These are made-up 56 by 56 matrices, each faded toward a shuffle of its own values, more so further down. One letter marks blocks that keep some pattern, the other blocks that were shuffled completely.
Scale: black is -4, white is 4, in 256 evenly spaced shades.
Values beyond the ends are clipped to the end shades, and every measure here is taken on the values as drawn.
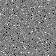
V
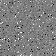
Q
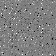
Q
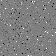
V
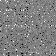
Q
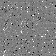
Q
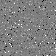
Q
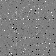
Q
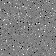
V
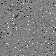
V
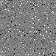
Q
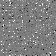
Q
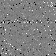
Q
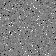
V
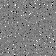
Q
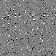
Q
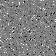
V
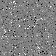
Q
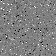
V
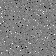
V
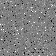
V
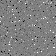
V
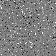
V
